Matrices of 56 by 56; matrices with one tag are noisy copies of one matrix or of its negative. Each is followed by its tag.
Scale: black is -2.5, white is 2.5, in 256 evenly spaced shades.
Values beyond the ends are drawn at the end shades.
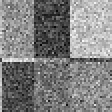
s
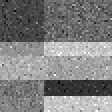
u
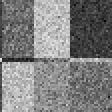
s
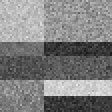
u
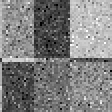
s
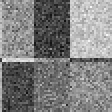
s
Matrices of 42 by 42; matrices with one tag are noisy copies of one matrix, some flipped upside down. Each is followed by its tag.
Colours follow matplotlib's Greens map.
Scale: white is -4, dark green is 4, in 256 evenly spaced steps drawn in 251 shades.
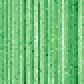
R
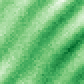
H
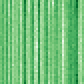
R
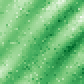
H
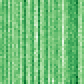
R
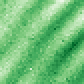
H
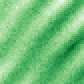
H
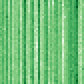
R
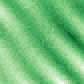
H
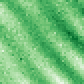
H
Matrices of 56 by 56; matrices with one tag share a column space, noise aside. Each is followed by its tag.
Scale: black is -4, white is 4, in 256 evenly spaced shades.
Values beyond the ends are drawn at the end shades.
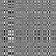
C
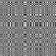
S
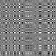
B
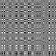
B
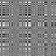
S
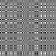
B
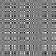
B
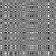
B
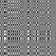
C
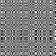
C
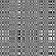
C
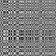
C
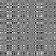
B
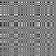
S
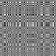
S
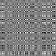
B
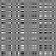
B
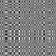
C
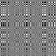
S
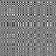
S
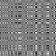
B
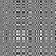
C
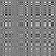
S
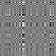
S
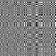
S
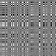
S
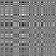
S
